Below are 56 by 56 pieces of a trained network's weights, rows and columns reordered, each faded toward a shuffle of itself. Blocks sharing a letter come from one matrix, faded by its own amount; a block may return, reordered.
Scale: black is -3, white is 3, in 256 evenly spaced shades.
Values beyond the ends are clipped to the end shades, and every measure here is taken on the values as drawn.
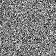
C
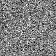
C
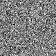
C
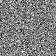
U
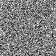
C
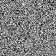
C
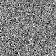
U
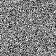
C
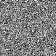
C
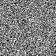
U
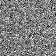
U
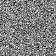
U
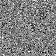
U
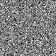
U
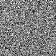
C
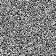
C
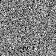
U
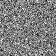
C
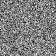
C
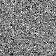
U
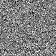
U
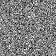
U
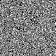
U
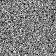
C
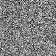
C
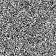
C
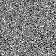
U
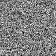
C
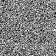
C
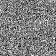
C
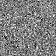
U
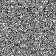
U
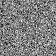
U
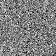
U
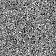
U
